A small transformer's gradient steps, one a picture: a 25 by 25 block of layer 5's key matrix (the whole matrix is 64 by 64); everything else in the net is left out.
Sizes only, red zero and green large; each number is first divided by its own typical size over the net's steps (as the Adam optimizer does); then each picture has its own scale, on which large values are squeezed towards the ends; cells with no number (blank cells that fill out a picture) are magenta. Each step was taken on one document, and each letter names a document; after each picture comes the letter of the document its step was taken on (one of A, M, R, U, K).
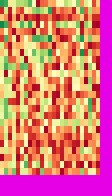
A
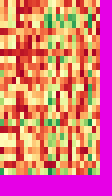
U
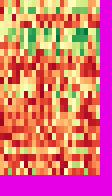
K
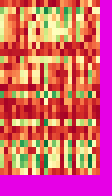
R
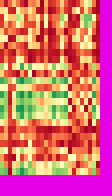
A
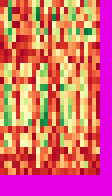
K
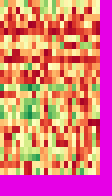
A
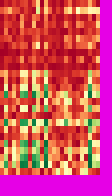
R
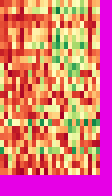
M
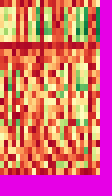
K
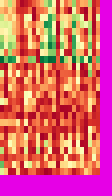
U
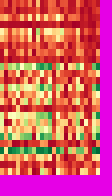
M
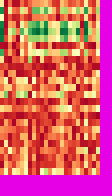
K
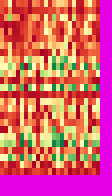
U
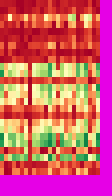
U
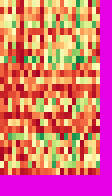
U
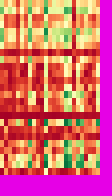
R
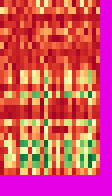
R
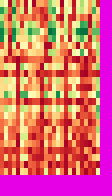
K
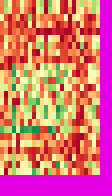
A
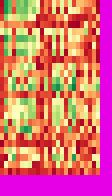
K
